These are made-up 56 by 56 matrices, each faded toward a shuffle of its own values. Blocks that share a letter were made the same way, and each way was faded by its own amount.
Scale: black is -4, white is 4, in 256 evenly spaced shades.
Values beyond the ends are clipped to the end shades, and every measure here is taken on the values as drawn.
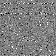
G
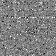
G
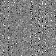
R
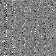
R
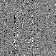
R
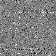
G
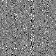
R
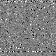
G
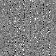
R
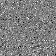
G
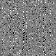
R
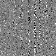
R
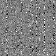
R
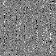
R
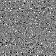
G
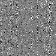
R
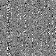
R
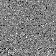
G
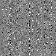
R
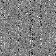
R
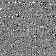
G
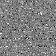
G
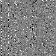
R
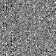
R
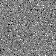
G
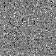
R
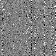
R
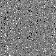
R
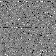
G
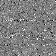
G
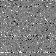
G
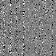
R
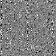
R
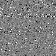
G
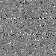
G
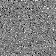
G
